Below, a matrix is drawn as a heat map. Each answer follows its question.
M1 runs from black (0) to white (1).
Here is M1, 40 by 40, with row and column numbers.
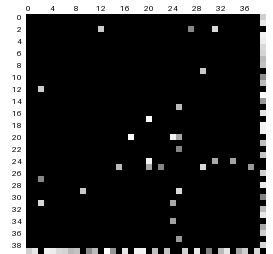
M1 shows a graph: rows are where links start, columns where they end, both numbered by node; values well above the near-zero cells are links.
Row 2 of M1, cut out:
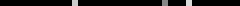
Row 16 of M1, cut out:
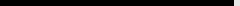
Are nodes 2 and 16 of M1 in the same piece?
no
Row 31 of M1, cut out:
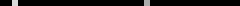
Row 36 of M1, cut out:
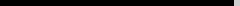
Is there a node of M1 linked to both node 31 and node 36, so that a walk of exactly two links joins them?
no
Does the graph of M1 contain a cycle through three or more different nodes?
no
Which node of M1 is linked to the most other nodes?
node 39
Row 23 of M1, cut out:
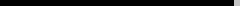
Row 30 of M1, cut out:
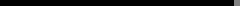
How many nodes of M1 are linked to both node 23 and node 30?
1
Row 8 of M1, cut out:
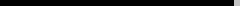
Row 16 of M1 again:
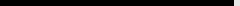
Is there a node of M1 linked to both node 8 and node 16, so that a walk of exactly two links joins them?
yes
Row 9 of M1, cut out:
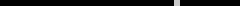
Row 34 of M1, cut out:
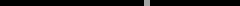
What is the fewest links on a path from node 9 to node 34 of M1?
5
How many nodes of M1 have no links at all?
0
